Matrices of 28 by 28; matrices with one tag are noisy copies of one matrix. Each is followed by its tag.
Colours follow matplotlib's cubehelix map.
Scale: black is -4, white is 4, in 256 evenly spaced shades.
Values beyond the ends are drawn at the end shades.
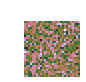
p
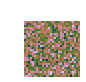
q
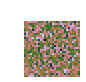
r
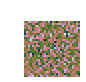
r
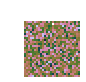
r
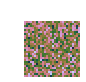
q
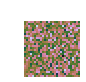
r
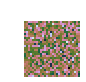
r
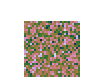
p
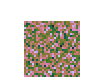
q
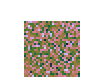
r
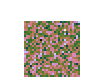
p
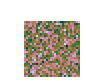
p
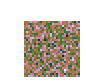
r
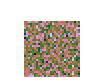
r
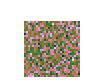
r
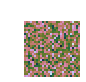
q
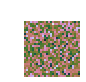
r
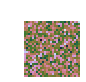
p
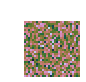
q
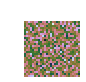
r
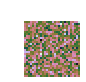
p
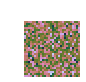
q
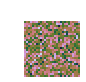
p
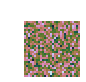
q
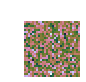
q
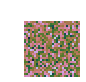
q
